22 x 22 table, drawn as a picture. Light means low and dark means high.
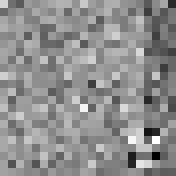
A vertical seam about 80% of the way across splits the table, and the right part is higher. An odd patch, rougher than its surroundings, sits in the bottom right. The ninth with the highest average is the top right. The halves do not mirror each other. Values change most from cell to cell in the bottom right.
